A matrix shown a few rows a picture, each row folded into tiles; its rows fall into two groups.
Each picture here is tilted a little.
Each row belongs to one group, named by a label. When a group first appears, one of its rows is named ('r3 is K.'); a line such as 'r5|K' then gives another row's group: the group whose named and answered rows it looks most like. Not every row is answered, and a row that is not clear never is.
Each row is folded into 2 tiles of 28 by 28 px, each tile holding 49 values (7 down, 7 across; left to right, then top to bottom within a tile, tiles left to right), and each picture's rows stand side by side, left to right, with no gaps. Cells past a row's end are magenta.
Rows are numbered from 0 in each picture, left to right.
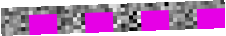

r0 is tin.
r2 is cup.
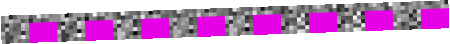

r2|tin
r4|tin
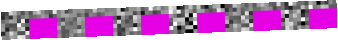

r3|cup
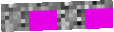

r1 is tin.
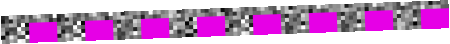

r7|tin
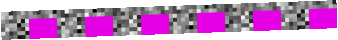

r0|cup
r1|tin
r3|tin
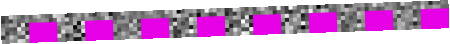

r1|cup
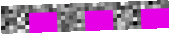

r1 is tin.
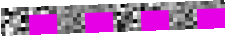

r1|cup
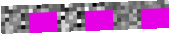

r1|tin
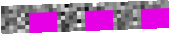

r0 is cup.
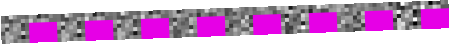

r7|tin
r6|cup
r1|tin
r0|tin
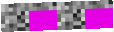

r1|cup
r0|cup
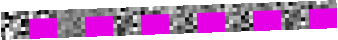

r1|cup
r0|tin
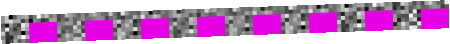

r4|tin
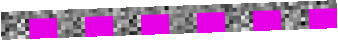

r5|tin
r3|cup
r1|cup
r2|cup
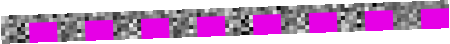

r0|cup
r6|tin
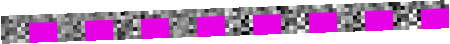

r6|cup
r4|cup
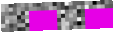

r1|tin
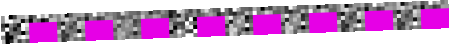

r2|tin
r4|tin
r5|tin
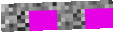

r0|cup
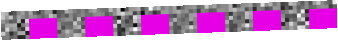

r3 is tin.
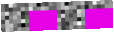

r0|tin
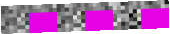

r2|cup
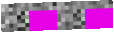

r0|cup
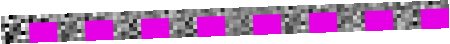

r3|cup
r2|cup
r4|cup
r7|tin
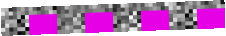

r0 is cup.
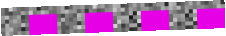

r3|cup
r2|cup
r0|tin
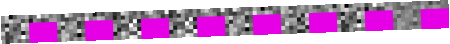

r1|tin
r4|tin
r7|tin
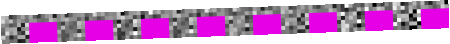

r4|tin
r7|cup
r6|tin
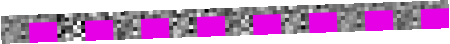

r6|tin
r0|tin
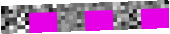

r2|cup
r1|tin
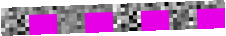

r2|cup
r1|tin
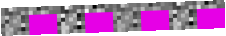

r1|tin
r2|tin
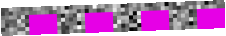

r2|cup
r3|tin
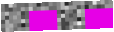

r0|tin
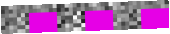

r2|cup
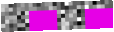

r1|tin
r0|cup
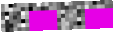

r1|tin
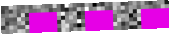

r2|cup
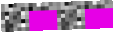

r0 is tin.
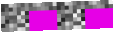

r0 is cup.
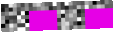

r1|tin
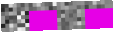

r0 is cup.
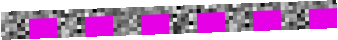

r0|cup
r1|tin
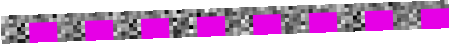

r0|cup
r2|cup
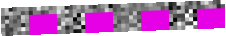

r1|cup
